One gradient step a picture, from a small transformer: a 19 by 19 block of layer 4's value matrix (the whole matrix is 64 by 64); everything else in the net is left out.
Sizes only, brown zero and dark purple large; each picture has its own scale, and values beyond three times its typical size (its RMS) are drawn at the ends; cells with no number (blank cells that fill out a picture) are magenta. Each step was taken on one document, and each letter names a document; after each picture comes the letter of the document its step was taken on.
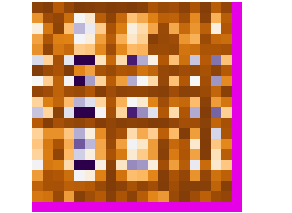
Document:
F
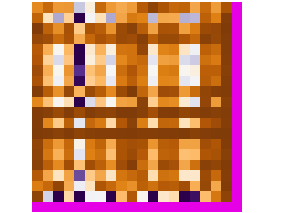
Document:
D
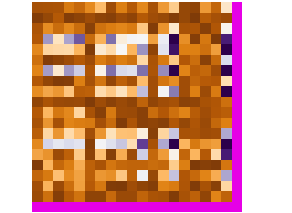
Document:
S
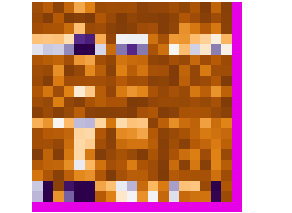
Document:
F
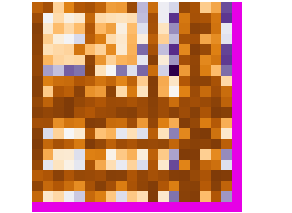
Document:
S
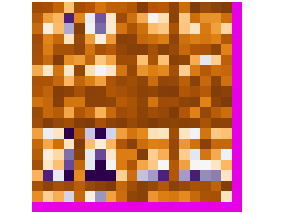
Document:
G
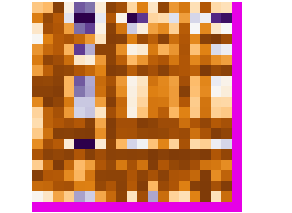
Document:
F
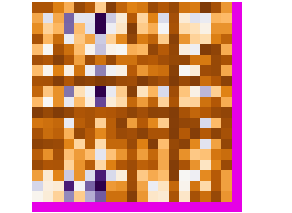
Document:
G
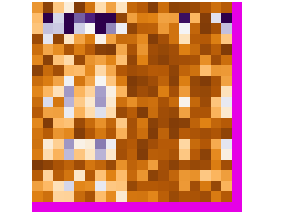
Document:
G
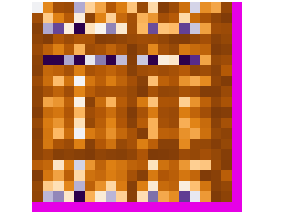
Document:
D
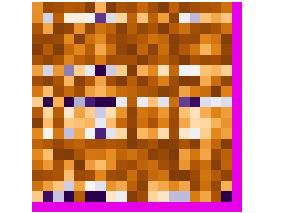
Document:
G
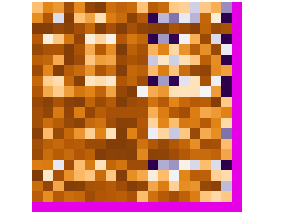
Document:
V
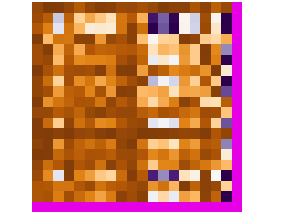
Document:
V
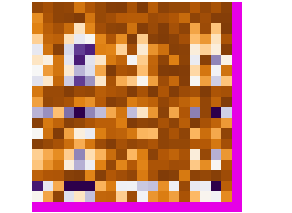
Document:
F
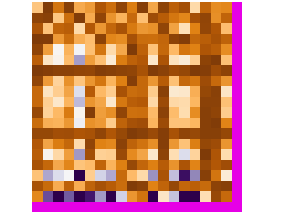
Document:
D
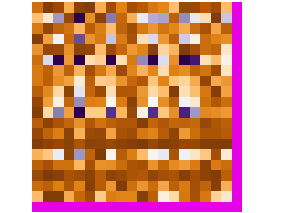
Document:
D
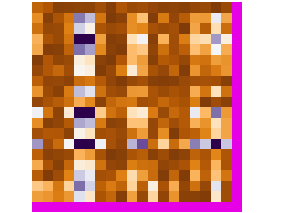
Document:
F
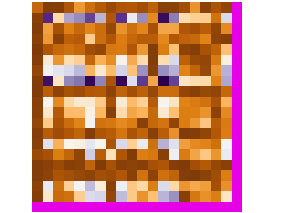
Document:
S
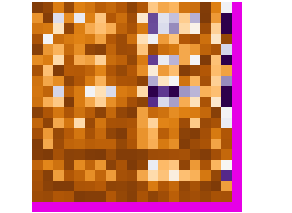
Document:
V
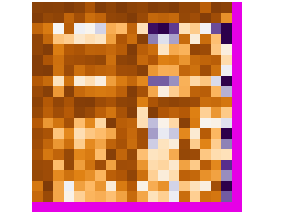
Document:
V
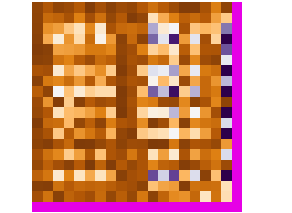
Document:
V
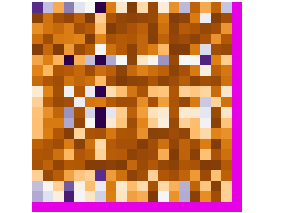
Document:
G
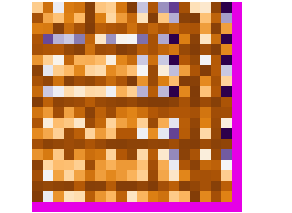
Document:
S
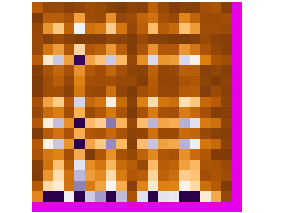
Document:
D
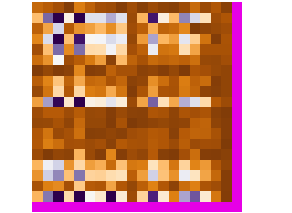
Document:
D
